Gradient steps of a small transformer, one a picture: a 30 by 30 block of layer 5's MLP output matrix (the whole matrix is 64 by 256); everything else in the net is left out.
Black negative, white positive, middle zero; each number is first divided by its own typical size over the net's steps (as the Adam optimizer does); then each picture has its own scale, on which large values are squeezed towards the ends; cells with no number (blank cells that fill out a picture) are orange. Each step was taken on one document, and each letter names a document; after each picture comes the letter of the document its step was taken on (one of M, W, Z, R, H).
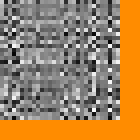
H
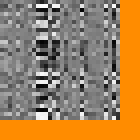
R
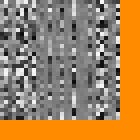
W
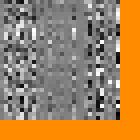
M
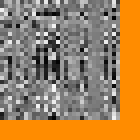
R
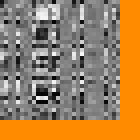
R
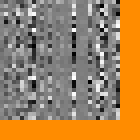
W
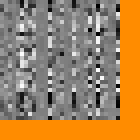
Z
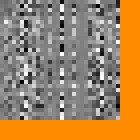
M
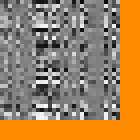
R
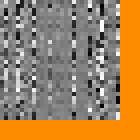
W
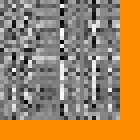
H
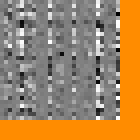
Z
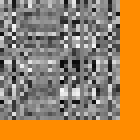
H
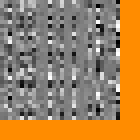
Z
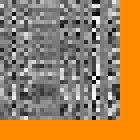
H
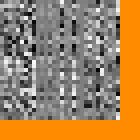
M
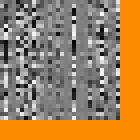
W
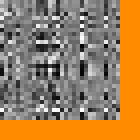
R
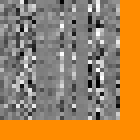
M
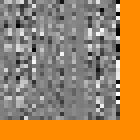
M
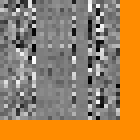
W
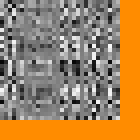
H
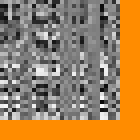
R
